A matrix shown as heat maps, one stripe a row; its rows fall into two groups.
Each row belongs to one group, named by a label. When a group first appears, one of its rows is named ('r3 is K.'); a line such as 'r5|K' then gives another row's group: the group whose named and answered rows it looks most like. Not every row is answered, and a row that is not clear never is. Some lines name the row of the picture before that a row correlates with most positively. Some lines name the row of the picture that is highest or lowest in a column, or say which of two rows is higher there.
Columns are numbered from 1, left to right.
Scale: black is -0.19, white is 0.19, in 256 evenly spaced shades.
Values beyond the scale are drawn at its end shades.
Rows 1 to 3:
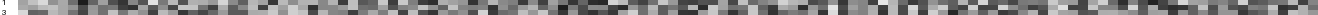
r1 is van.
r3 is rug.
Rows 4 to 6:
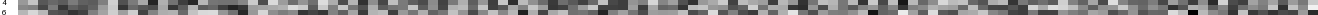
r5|rug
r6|van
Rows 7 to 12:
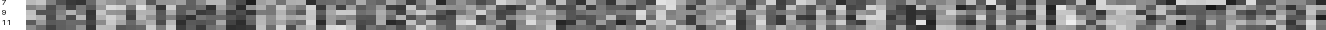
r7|van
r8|rug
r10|rug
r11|rug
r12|rug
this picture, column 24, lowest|9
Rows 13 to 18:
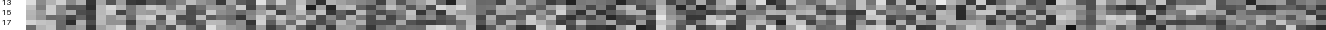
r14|van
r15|van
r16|rug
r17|rug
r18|van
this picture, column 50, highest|14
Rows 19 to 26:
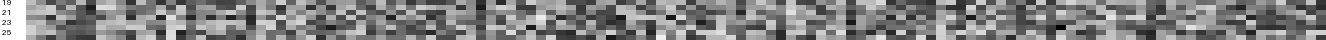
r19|rug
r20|van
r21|van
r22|rug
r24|van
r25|rug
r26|rug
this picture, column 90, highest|26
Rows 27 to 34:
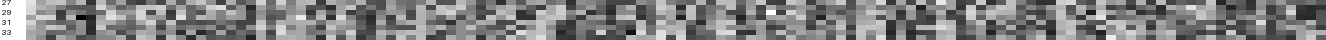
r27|rug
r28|van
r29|van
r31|rug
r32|rug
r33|rug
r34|rug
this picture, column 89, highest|28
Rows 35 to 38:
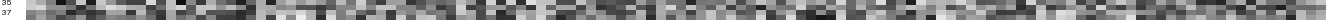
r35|rug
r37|rug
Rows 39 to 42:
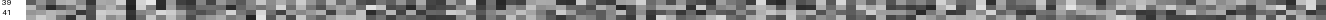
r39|rug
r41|van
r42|rug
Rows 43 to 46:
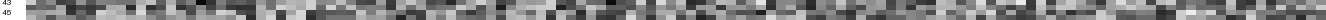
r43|rug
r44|rug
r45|van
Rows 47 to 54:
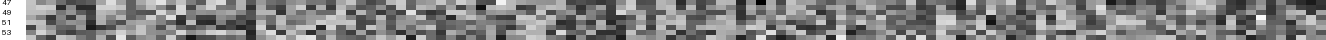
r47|van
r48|van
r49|van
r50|rug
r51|rug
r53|van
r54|rug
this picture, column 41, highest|52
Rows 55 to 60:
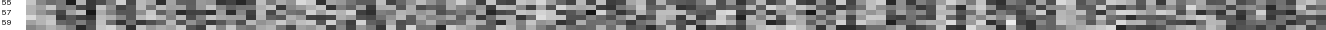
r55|rug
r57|rug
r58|van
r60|van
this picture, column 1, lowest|60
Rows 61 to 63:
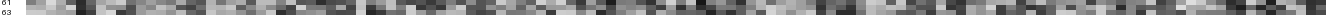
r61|van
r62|van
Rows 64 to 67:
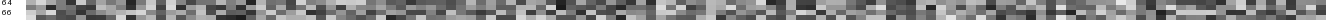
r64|rug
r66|van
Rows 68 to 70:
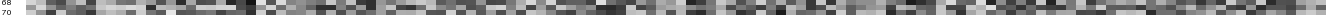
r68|rug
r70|rug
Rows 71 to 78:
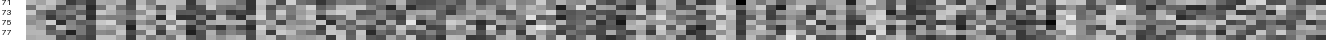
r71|van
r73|rug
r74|rug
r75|van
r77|rug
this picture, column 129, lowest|75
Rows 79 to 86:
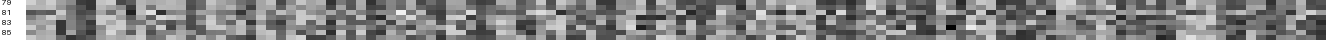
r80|van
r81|rug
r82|van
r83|van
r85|van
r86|van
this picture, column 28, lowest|85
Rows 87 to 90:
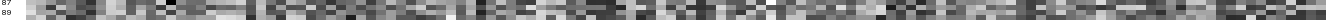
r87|van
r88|rug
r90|van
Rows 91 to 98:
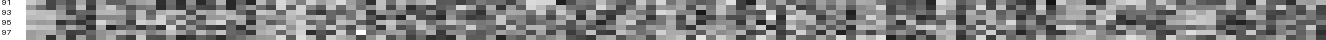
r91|rug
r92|rug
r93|van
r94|van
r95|van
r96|rug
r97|van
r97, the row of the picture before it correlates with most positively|90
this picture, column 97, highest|97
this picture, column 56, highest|95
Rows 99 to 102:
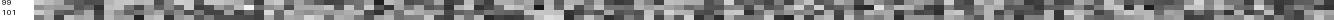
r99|van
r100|van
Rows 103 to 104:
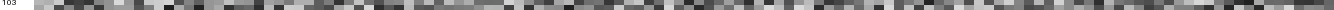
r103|van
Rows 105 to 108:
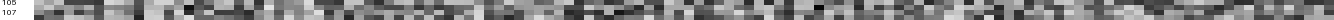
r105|van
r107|rug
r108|rug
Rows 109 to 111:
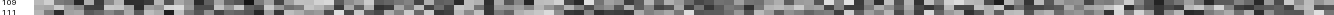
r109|rug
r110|van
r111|rug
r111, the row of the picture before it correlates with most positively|108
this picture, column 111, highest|111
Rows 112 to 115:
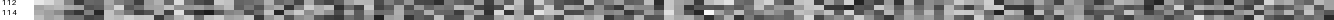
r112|rug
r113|van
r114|rug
